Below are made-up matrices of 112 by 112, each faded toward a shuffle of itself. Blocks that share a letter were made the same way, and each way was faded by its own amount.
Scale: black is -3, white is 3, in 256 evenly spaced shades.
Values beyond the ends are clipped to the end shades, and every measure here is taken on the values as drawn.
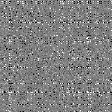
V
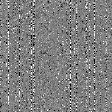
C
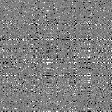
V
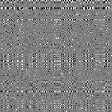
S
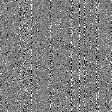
C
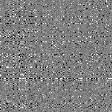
V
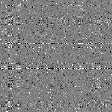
V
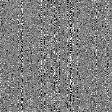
C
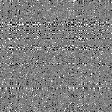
V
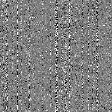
C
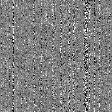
C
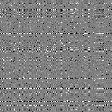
S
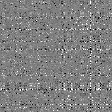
V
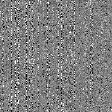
C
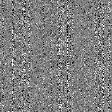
C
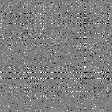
V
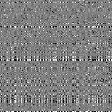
S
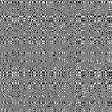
S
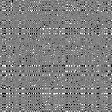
S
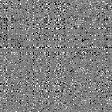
V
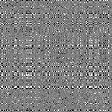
S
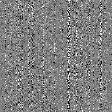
C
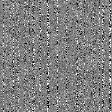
C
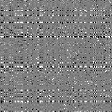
S
